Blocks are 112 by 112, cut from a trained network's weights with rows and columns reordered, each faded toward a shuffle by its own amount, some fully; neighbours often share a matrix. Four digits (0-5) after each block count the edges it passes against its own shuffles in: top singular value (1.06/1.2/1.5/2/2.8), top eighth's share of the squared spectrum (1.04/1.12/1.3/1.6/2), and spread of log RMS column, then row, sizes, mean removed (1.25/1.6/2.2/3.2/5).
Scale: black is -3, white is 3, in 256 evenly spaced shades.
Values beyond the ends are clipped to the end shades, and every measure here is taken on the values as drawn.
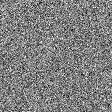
1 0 0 0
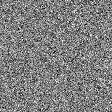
0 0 0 0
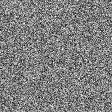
0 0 0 0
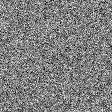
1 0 0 0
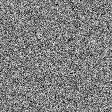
0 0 0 0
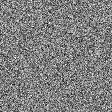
0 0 0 0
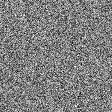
0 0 0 0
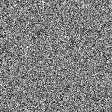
2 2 0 0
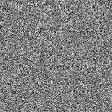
3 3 0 2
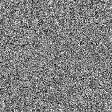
3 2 0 1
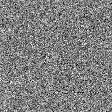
2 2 0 1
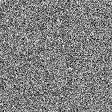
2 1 0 0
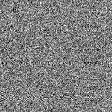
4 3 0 2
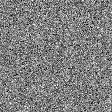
2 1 0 0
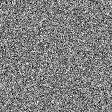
2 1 0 0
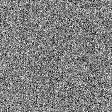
1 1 0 0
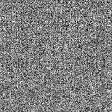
3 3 0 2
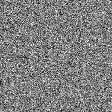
2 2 0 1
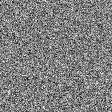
1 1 0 0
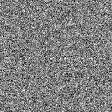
3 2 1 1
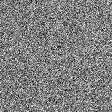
3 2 0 0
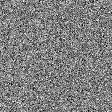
2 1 0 0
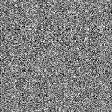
3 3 1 2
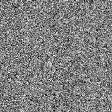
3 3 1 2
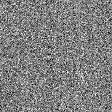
2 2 0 1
